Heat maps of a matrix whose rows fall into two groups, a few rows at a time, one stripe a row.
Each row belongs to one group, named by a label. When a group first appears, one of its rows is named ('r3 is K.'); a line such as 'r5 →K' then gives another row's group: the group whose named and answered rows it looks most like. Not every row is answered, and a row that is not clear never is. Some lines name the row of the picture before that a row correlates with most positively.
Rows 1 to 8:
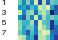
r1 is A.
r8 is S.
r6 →S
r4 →A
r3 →S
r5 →S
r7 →S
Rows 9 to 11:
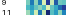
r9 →A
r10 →S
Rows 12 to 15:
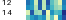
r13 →A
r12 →A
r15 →S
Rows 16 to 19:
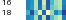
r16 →A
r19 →A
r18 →S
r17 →A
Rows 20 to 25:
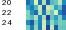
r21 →S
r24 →A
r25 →A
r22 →S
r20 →A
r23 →A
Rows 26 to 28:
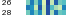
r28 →A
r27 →A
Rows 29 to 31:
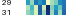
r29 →S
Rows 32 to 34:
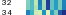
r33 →A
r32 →A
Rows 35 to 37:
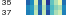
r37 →A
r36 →A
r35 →A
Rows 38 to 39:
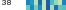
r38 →A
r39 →A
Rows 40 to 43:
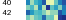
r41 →A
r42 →S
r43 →S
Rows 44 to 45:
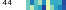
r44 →S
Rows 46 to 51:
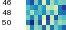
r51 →S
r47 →S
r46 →A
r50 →A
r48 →S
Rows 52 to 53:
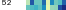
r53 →S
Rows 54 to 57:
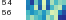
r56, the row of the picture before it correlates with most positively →53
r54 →A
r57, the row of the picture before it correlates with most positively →53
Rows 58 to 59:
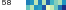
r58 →A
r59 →S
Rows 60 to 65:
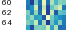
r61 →A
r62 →A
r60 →A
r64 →A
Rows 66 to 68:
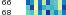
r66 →A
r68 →A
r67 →A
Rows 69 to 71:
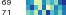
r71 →A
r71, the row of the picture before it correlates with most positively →68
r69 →S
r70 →S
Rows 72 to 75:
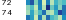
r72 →A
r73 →A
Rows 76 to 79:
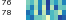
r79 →S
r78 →A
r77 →A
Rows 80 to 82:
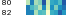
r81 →S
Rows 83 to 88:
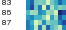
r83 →S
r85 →S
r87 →S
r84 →A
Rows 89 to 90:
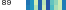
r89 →A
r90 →A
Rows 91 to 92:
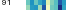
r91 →S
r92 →S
